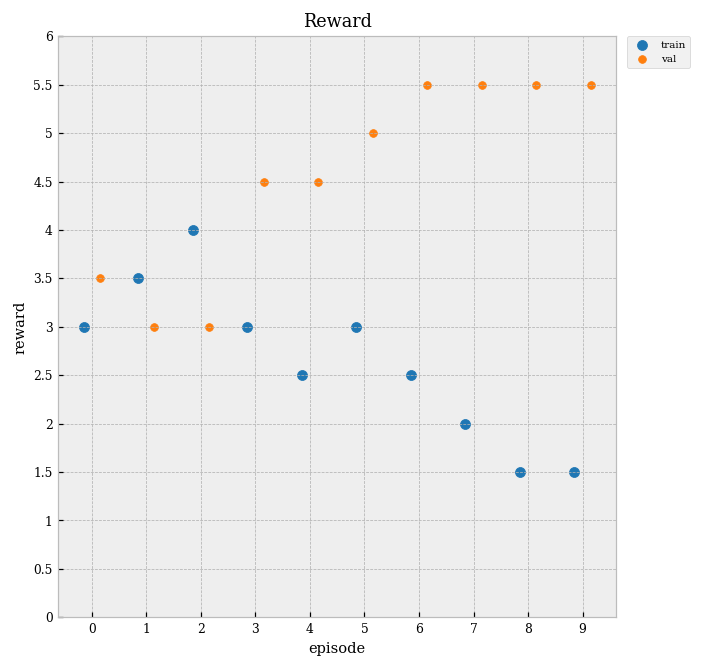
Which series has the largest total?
val
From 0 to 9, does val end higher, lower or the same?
higher
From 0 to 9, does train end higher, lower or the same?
lower
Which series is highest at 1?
train
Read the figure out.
Title: Reward
x-axis: episode, ticks 0 1 2 3 4 5 6 7 8 9
y-axis: reward, ticks 0 0.5 1 1.5 2 2.5 3 3.5 4 4.5 5 5.5 6
Legend: train, val
Values:
train: 3 3.5 4 3 2.5 3 2.5 2 1.5 1.5
val: 3.5 3 3 4.5 4.5 5 5.5 5.5 5.5 5.5
